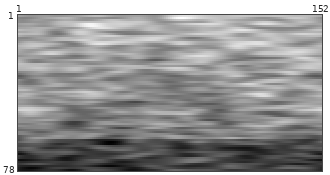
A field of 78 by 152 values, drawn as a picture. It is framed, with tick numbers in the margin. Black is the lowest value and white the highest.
Seam: horizontal, 80% of the way down, the top part higher. Grain: streaks across. Slope: up to the top.
